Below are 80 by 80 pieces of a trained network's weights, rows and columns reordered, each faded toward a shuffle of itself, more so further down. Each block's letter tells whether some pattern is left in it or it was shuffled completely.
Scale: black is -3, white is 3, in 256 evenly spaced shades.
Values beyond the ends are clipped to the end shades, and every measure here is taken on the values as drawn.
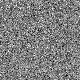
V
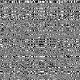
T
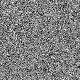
V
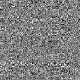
T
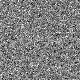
V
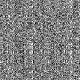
T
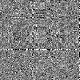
T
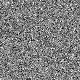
V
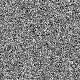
V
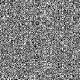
T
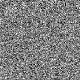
T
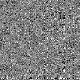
T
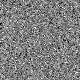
V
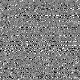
T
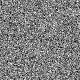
V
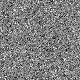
V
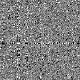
T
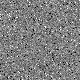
V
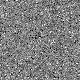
V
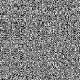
T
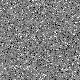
V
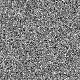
V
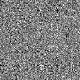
T
